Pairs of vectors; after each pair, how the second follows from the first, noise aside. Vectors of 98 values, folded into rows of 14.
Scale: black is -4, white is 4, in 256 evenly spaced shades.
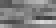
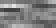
reversed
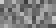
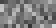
reversed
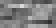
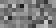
sign-scrambled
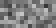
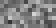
reversed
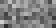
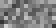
sign-scrambled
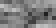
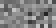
sign-scrambled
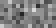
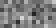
reversed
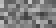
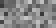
sign-scrambled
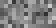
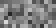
reversed
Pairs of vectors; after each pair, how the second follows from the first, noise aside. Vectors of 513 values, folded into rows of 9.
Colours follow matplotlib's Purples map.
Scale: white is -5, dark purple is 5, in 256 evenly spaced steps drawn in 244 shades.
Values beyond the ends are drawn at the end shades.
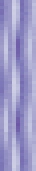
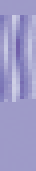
partly zeroed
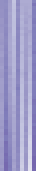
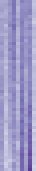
negated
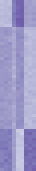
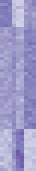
negated
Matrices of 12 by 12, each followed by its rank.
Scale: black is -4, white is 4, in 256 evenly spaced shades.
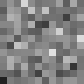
full rank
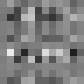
two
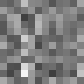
two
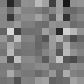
two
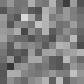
full rank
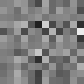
two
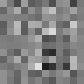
two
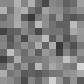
full rank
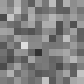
full rank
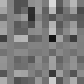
two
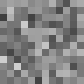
full rank
